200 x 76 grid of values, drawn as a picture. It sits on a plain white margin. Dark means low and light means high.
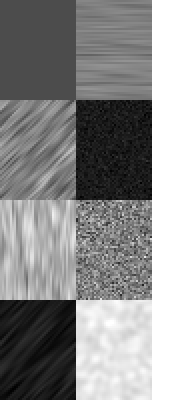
It is made of 4 by 2 panels. Panel 1,1: low, flat. Panel 1,2: middling, streaked across, faint in contrast. Panel 2,1: middling, slanting up to the right. Panel 2,2: very low, fine-grained, faint in contrast. Panel 3,1: high, streaked downward. Panel 3,2: middling, fine-grained, strong in contrast. Panel 4,1: very low, slanting up to the right, faint in contrast. Panel 4,2: very high, blotchy, faint in contrast.
